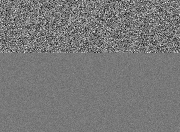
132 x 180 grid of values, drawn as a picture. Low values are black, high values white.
The bottom part is calmer, past a seam about 40% of the way down. No regular stripes run through it. There is no overall slope. The halves do not mirror each other. Overall the values sit about 50% of the way up the scale.
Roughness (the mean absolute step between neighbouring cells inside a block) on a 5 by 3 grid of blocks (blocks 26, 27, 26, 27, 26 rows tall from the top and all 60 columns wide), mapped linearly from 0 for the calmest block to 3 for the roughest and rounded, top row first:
3 3 3 | 3 3 3 | 0 0 0 | 0 0 0 | 0 0 0
